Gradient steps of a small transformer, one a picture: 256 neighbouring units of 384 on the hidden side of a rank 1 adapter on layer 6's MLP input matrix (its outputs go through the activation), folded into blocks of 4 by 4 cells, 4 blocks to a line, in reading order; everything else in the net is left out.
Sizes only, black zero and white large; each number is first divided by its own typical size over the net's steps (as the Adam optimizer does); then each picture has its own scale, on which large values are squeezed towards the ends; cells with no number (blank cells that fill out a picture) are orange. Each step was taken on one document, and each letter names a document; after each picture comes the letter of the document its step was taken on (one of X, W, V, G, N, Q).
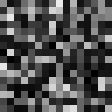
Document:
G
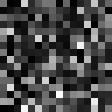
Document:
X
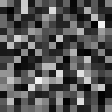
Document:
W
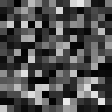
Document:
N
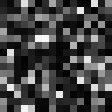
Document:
X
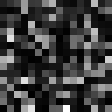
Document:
X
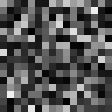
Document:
G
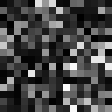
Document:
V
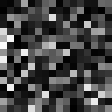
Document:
V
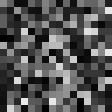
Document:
G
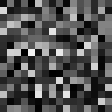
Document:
N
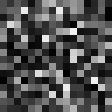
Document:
V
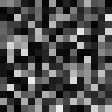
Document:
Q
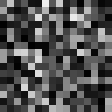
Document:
G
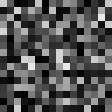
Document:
N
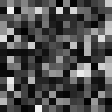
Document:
Q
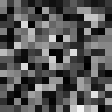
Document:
G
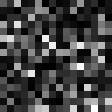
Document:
V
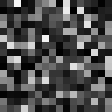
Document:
W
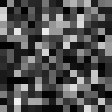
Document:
N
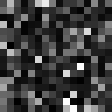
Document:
V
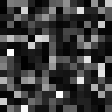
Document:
X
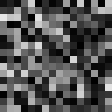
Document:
G
